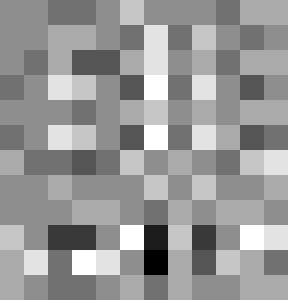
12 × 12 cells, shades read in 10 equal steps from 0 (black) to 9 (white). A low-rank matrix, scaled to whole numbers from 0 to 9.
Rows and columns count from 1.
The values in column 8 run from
4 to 7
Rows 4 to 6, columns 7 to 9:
9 4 8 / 7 5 6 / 9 4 8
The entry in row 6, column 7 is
9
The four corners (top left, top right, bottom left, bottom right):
5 6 6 6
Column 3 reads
4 6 6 8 5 8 4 6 5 2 4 4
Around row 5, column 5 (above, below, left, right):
5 5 4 6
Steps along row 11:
up down up down down down up down up down down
